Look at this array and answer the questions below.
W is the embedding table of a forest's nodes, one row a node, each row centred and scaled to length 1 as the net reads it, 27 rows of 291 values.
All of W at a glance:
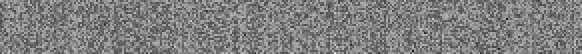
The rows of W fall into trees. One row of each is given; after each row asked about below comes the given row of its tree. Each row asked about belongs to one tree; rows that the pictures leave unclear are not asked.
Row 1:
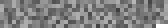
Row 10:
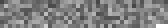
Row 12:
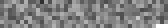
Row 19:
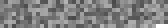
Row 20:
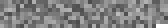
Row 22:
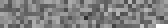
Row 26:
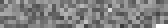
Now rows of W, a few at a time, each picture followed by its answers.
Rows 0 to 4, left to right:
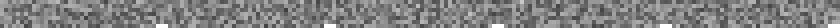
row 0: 22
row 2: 26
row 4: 10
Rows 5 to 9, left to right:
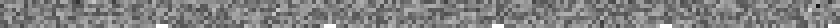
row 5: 19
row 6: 26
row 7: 12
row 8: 12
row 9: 20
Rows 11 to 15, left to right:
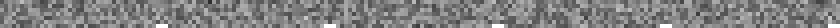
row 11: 19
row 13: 19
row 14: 26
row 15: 1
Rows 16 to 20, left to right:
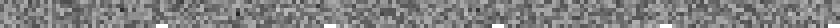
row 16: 20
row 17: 22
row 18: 20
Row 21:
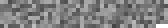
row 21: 22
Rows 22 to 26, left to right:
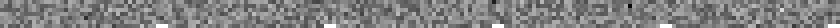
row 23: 1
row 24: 20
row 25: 19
